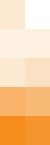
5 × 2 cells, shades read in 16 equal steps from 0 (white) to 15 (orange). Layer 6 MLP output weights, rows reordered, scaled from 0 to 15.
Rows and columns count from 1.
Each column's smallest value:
2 0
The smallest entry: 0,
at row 1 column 2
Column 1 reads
3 2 3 10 15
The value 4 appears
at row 3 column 2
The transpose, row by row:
3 2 3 10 15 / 0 2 4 9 14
